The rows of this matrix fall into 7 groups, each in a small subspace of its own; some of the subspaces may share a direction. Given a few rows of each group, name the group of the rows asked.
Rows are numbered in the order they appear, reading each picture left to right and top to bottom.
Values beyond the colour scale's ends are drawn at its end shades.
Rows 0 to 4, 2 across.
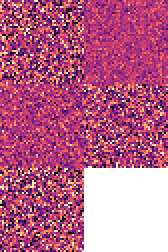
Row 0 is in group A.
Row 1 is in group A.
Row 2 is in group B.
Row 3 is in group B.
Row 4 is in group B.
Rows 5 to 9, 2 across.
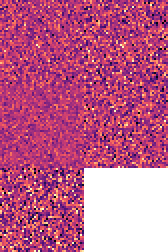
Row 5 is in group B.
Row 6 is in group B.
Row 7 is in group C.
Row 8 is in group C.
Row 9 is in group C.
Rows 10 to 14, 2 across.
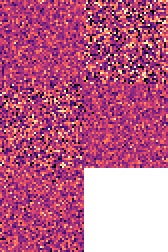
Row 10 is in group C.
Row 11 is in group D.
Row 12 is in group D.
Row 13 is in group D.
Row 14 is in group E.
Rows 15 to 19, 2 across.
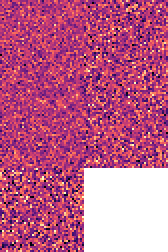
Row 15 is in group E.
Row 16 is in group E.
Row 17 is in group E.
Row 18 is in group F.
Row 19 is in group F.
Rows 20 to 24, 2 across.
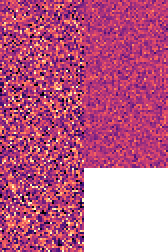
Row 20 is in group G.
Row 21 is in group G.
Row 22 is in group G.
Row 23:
C
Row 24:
D
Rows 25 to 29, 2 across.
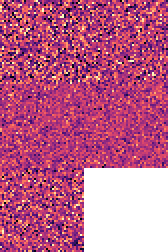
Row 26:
E
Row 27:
A
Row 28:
E
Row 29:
B
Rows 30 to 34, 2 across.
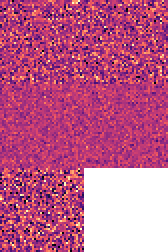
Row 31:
F
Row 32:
A
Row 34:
F
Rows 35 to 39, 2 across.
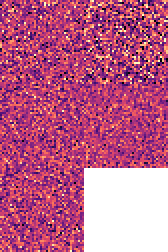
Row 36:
F
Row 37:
F
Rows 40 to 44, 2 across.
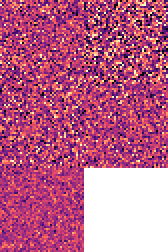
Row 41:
C
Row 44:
F
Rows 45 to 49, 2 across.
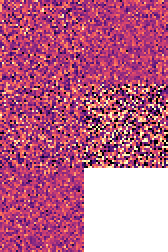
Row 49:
A
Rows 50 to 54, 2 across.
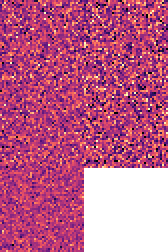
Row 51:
A
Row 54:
G
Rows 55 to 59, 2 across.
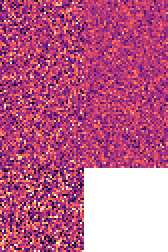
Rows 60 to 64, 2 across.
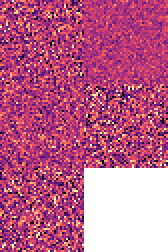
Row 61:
C
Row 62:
F
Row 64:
G
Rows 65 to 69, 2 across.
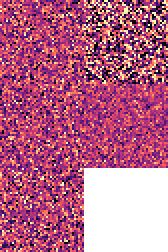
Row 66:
E
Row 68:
E
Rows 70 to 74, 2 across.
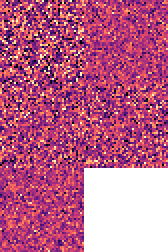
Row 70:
C
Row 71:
A
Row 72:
E
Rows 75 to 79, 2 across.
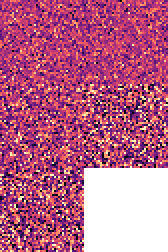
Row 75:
G
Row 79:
F
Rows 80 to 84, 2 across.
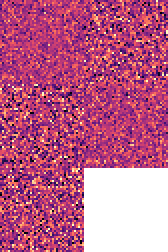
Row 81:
D
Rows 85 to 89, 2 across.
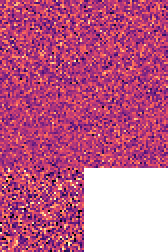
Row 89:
E
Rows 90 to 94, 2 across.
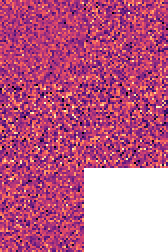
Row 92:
F
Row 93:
C
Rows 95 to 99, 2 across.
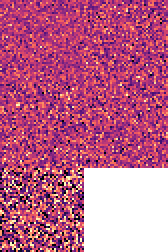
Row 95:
E
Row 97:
C
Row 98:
G
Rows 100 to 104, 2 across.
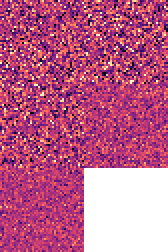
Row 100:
E
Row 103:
E
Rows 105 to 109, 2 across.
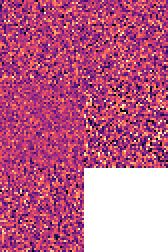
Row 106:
G
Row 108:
B
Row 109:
C
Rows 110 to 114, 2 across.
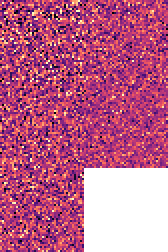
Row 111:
A
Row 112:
C
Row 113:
A
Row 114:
G
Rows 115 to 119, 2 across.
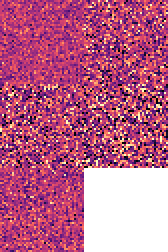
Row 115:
G
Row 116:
E
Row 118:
G
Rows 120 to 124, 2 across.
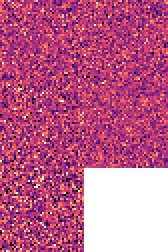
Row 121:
E
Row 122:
B
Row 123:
E
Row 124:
D
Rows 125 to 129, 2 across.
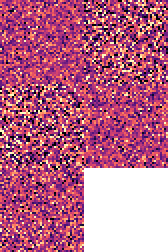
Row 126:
G
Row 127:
A
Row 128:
D
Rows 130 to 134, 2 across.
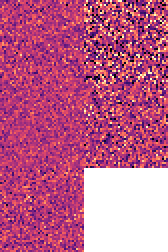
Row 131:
B
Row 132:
B
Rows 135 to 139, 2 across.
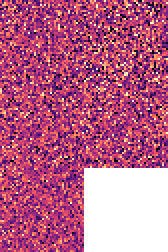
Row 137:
C
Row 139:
G
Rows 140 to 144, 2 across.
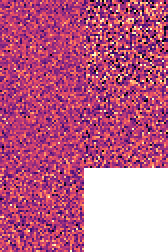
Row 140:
E
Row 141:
C
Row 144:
F
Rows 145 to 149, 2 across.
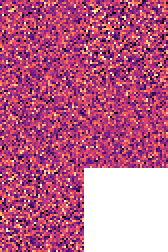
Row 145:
A
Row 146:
A
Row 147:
G
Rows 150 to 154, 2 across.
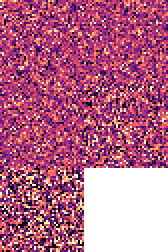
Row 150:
G
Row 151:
G
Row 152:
G
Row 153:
B
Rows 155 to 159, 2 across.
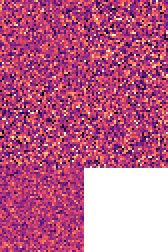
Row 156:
D
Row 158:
C
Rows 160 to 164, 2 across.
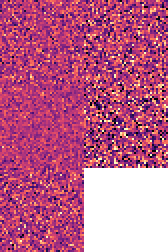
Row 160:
D
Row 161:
C
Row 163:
D
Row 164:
G
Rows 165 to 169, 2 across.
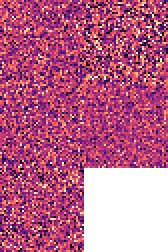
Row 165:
G
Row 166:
F
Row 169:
E
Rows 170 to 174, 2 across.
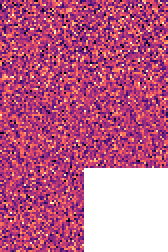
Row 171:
B
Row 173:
D
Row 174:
E
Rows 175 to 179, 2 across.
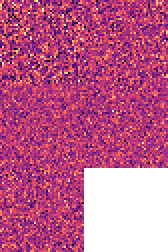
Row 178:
B
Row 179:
B
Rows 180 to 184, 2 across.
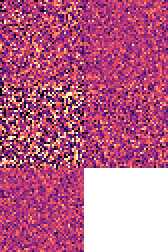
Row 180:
G
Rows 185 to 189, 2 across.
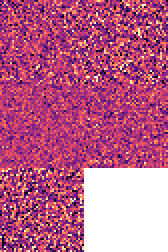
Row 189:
C
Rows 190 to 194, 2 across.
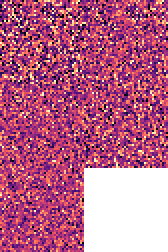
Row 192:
F
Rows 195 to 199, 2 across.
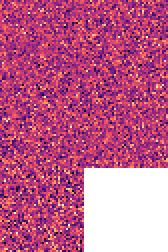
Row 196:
C
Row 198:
D
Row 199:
C
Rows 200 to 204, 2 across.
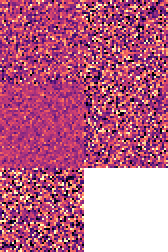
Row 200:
C
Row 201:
E
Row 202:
G
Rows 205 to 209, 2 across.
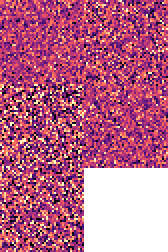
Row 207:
D
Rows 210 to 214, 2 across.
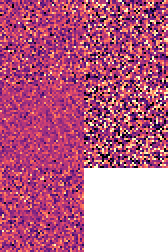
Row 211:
C
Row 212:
D
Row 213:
E
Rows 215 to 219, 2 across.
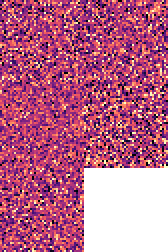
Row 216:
G
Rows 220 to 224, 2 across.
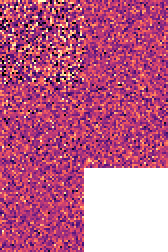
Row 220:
C
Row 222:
B
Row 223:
F
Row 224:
D
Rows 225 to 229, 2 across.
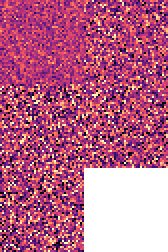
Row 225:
F
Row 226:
D
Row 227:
D
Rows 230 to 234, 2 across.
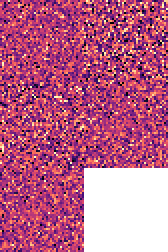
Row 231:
C
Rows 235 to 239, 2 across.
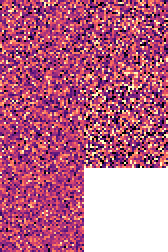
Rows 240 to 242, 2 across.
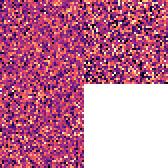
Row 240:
G
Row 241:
C
